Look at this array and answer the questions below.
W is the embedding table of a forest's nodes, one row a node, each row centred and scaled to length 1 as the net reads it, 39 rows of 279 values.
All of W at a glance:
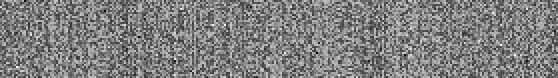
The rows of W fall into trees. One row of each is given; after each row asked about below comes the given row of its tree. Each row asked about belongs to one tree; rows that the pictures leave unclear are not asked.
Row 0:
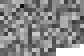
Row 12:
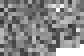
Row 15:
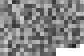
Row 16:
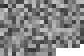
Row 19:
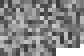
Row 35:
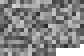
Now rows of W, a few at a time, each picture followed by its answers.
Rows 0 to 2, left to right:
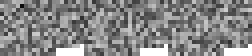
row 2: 16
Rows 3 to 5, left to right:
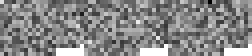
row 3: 35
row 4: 16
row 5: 19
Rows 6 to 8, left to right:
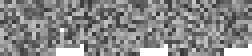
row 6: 12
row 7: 35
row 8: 19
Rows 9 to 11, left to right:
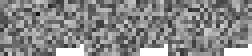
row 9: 35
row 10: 15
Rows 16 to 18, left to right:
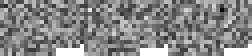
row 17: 16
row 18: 15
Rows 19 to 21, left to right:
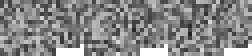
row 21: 15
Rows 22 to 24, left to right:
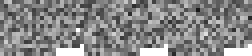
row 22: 16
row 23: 35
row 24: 0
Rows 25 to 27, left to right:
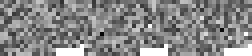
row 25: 35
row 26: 19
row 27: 0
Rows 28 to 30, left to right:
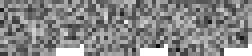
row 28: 12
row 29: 15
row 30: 19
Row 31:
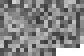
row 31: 19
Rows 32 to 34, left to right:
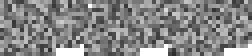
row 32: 15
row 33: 12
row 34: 0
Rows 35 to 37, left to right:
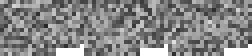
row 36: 19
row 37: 16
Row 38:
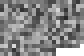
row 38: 19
